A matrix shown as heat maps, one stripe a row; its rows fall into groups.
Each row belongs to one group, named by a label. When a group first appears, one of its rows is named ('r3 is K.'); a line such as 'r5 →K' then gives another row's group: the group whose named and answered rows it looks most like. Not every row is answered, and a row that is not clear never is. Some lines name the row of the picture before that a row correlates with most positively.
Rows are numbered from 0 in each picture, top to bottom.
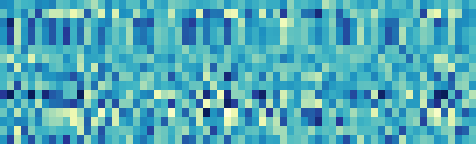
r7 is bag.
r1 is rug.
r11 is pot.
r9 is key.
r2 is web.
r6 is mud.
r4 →web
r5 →bag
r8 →pot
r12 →rug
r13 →rug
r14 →bag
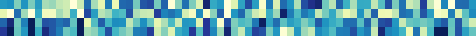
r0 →rug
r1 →mud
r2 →web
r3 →web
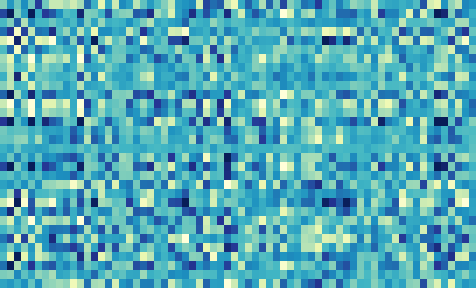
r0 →rug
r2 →key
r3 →bag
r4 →key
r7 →mud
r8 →key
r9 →mud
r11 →mud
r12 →mud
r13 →web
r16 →bag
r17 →pot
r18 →web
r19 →pot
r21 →key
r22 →key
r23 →web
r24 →mud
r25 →pot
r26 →bag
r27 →pot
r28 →key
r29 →web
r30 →key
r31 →rug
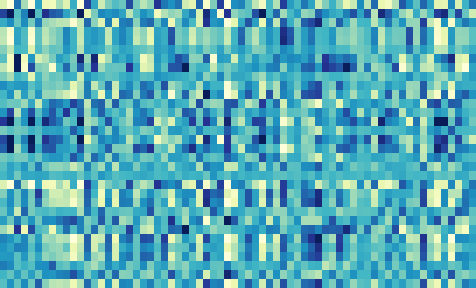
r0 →mud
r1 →web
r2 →rug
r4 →mud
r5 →mud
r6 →key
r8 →mud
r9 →rug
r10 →rug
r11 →pot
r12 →web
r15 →web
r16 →web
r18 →rug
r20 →mud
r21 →rug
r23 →bag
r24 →pot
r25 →key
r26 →rug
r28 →rug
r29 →bag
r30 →pot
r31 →rug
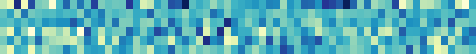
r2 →pot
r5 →mud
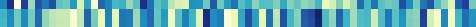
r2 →rug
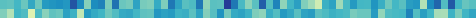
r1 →mud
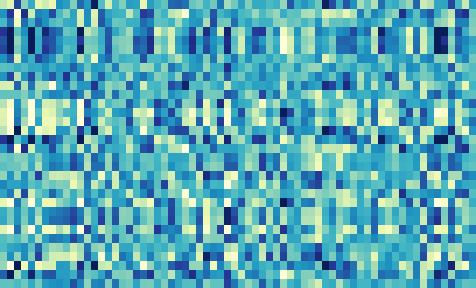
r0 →key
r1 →bag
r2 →bag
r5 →web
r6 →bag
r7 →pot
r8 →web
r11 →mud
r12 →mud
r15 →web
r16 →bag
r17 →pot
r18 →pot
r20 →rug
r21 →bag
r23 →pot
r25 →mud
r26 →pot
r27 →rug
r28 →rug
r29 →key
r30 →web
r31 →pot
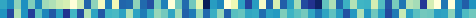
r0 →rug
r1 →web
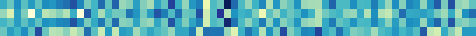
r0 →pot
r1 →mud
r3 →rug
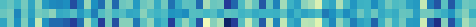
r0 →pot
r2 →pot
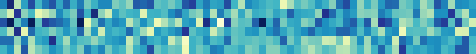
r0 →web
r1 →key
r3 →key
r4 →bag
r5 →bag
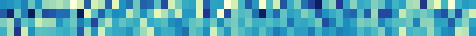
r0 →rug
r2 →key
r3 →key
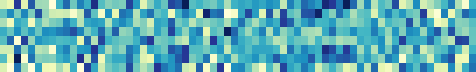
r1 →rug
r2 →mud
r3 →pot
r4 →bag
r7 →mud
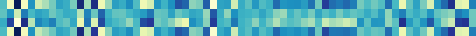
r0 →key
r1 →bag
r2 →bag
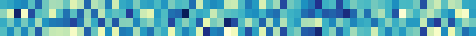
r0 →rug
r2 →pot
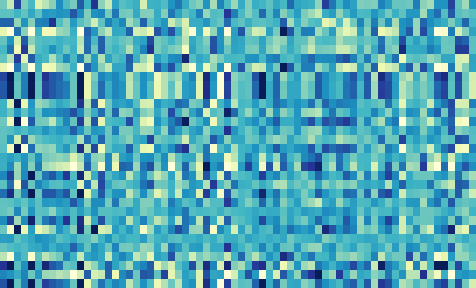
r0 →key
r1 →pot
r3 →mud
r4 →bag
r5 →bag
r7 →mud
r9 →web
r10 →web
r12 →pot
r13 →key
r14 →pot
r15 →bag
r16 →key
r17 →rug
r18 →rug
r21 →web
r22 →pot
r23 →key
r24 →web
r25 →key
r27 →pot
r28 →mud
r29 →web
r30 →rug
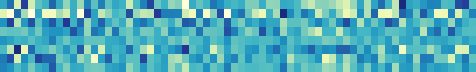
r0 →bag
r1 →mud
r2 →web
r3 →pot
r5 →key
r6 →bag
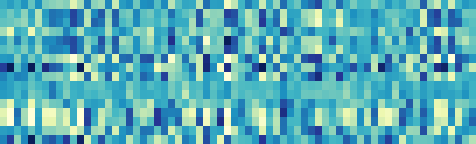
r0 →rug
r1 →pot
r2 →pot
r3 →mud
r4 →pot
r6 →rug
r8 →rug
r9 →bag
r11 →mud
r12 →mud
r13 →mud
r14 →rug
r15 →web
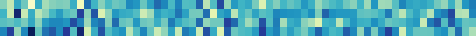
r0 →mud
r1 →key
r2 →pot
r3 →web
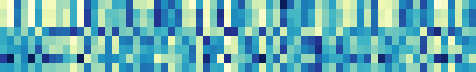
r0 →mud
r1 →mud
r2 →mud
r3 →pot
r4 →rug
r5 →rug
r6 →web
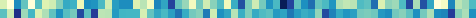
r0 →mud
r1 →key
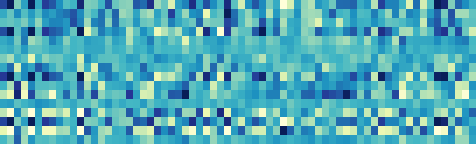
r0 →web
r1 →pot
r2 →pot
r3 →web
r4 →bag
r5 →bag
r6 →mud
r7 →bag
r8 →web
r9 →key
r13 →web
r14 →mud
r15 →key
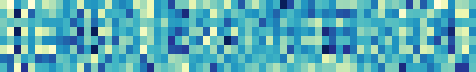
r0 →mud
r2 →pot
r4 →pot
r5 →key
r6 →bag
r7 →bag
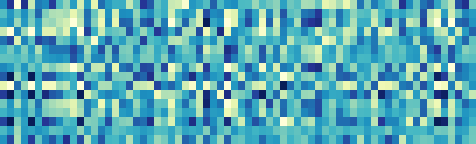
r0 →bag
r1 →rug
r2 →rug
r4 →bag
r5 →pot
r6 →pot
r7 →rug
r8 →web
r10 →web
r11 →rug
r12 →rug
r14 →bag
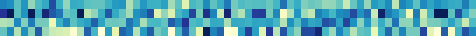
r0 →bag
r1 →web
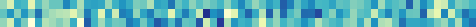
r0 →mud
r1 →rug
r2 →mud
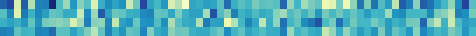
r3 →bag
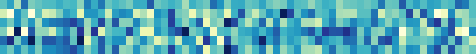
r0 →bag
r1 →mud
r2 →pot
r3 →key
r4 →web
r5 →pot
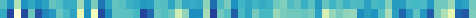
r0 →bag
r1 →bag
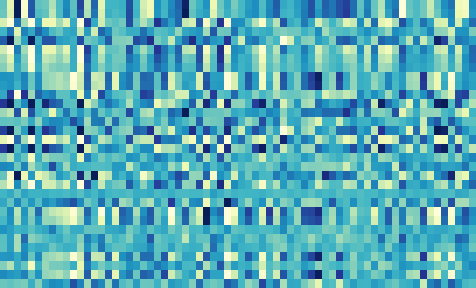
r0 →key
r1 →key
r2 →mud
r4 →web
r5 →mud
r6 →mud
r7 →mud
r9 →rug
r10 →bag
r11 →web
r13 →pot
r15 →mud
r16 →web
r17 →mud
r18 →bag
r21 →bag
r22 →pot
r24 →rug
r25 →bag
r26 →bag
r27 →bag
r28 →rug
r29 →mud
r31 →pot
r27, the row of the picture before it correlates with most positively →0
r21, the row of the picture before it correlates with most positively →0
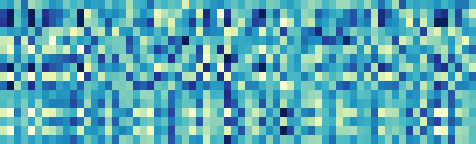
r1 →web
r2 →web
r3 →rug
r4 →key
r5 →mud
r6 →pot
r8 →mud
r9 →web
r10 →pot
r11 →pot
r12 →mud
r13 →pot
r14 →mud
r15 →pot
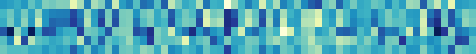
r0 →rug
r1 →pot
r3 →web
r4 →bag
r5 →pot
